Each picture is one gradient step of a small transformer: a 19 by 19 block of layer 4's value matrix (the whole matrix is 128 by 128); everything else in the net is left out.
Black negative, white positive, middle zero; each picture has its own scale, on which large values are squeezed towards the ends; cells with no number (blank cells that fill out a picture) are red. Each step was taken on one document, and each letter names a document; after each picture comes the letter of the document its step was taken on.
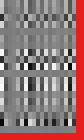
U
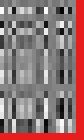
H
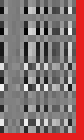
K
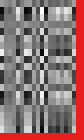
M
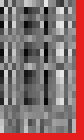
M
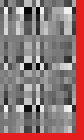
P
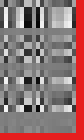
P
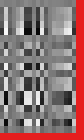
P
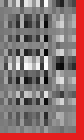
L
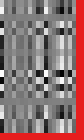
H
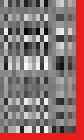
L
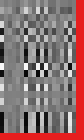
K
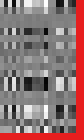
L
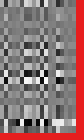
L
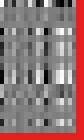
H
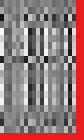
U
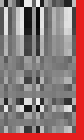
P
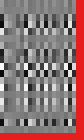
U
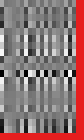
U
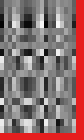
M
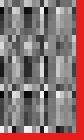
M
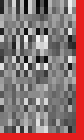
K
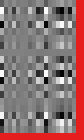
H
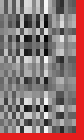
L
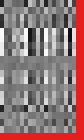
U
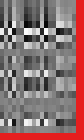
M
